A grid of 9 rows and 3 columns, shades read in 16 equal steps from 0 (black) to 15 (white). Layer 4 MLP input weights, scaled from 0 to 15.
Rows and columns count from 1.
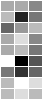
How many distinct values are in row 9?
2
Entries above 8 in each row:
2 1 2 2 2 1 0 3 3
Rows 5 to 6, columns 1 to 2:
10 11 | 15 0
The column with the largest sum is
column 1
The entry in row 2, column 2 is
2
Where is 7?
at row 2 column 3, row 5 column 3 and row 7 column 1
